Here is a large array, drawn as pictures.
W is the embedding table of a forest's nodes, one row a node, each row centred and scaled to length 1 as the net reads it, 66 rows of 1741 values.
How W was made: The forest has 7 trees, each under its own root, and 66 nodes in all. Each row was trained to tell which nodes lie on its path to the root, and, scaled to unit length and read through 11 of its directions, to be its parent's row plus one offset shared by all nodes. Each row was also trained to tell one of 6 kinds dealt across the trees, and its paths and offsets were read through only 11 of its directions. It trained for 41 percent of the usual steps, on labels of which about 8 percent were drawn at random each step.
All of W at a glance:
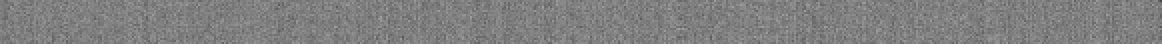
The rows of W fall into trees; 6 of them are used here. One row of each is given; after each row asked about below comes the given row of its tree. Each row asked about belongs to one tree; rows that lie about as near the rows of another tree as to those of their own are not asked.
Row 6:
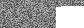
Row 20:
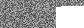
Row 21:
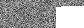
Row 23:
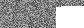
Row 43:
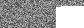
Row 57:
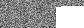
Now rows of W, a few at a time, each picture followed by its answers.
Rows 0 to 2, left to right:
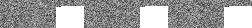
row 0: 57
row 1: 21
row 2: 23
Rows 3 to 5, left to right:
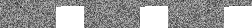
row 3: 43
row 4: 57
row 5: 6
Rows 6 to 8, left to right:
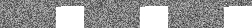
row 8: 6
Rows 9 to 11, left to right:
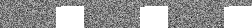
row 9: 21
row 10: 43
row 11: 43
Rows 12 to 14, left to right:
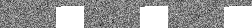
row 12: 57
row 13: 43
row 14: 6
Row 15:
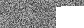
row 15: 23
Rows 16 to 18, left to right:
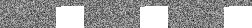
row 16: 6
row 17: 20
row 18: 21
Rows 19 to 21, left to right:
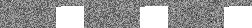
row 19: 57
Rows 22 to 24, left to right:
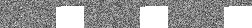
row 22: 23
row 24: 6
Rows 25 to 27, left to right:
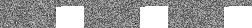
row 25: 57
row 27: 21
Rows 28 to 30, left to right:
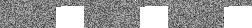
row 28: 57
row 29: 57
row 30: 6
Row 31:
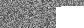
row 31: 43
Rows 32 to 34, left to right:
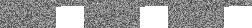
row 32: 6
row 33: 6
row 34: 57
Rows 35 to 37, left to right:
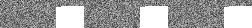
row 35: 20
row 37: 20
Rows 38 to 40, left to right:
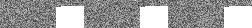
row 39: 23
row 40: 57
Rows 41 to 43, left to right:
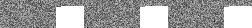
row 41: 23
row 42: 20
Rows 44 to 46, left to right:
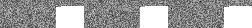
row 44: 6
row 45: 6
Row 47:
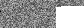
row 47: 23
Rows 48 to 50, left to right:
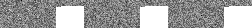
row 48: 23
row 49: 43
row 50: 57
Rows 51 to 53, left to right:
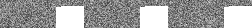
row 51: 6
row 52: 43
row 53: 57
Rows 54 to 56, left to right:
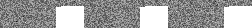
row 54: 21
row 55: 57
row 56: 21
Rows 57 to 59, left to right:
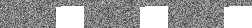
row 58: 21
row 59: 43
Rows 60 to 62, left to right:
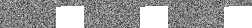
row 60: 43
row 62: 6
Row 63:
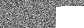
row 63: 57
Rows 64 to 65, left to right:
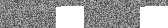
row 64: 6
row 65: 43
